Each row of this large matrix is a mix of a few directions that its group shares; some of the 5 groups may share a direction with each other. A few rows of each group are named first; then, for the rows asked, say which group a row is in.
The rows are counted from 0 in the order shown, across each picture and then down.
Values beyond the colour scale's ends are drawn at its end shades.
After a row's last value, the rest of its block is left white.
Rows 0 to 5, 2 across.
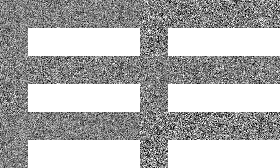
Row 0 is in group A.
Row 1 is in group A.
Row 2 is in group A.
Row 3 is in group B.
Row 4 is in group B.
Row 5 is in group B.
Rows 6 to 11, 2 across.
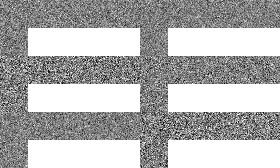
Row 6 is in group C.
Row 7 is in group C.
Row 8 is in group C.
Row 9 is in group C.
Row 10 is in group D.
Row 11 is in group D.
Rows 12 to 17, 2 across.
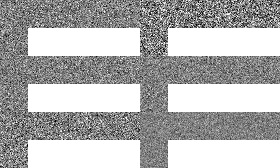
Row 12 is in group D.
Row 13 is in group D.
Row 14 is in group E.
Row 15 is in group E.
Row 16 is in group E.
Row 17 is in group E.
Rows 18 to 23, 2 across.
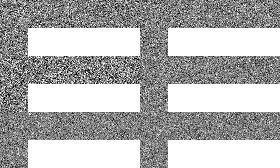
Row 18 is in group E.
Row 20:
C
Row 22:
A
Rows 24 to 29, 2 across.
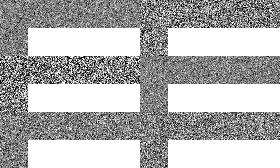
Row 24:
B
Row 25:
D
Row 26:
C
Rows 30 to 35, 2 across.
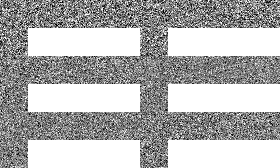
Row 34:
A
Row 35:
D
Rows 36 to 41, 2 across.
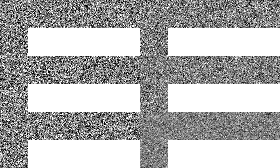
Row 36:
E
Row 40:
D
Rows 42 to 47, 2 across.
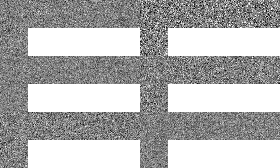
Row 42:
A
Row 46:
B
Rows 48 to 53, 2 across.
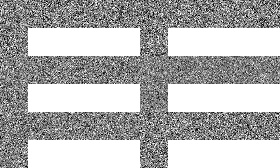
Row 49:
A
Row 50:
A
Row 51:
A
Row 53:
C
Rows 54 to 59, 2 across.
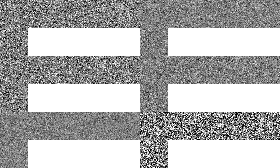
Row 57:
B
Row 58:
C
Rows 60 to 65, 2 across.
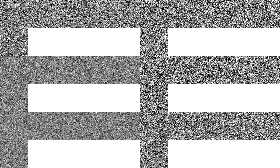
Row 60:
E
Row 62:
D
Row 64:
E
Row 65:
B
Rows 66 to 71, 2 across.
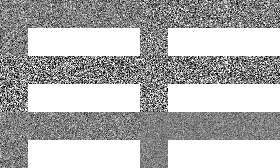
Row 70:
D
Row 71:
B
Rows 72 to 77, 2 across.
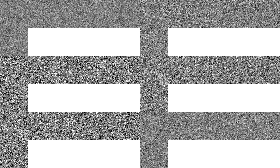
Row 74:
B
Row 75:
E
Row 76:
E
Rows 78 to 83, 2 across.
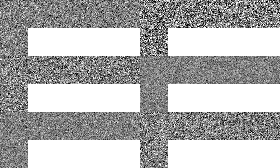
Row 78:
D
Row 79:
B
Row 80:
E
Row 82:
C
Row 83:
B
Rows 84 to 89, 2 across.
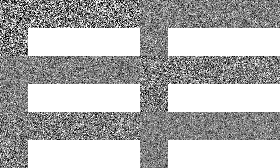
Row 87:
C
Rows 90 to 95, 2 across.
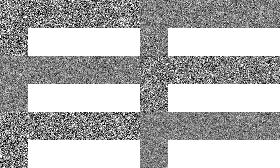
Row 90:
A
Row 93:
D
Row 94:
D
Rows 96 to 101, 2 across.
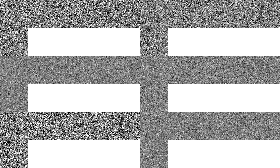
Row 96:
C
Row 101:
B
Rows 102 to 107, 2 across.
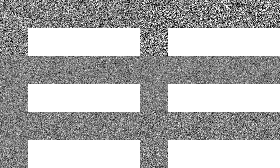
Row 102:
E
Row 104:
B
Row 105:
A
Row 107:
A
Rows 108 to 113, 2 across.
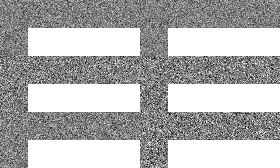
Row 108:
D
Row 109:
D
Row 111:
C
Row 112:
C
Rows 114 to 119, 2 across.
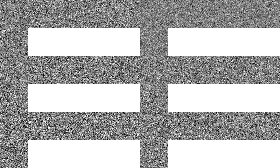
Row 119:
E
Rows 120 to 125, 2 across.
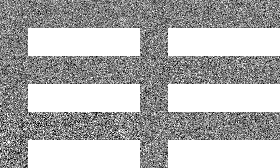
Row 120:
A
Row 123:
D
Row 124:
A
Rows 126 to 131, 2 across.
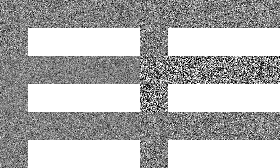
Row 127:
B
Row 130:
C
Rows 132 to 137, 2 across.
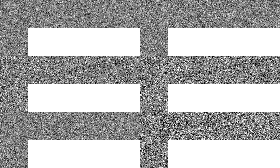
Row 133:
D
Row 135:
A
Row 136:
A
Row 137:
D
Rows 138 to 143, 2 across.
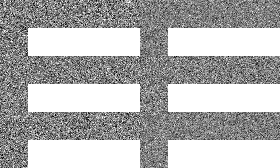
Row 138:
E
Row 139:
D
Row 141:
D
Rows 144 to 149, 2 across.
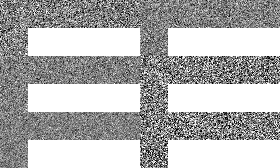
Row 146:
D
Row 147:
E
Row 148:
D
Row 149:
E
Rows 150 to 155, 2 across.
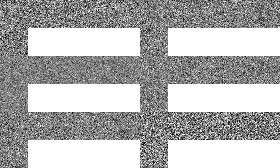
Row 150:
C
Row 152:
C
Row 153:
A
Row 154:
A
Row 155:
E
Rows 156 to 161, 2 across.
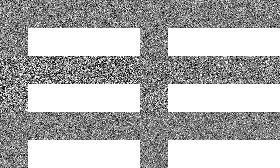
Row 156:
C
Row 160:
D
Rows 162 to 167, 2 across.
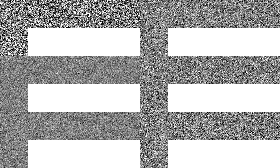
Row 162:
E
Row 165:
A
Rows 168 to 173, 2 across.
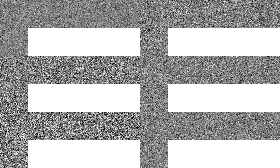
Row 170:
A
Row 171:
E
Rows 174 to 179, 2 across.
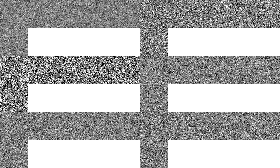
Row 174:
B
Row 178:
C
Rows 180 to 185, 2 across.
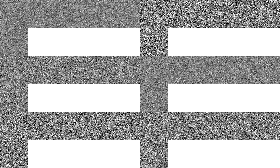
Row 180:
B
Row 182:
B
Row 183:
C
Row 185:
C
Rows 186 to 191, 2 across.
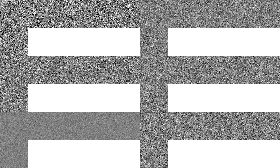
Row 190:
C
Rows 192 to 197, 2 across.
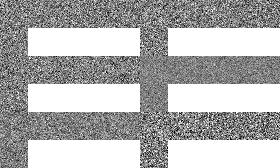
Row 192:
C
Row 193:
E
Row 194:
A
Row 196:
C
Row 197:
E
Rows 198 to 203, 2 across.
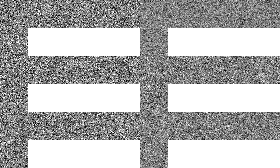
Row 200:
B
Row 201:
A
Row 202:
B
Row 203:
D
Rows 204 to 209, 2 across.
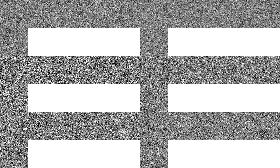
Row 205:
E
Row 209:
A
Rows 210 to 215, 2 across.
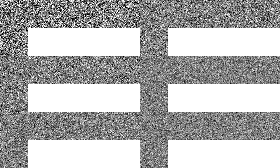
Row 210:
D
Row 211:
C
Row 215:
E
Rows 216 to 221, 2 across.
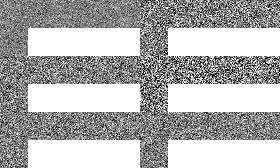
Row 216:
A
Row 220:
A
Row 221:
D
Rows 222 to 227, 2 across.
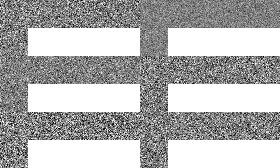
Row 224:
D
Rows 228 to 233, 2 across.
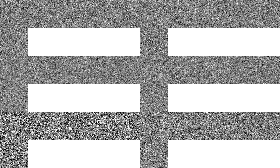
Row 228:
C
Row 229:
E
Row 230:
E
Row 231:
E
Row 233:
D
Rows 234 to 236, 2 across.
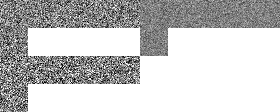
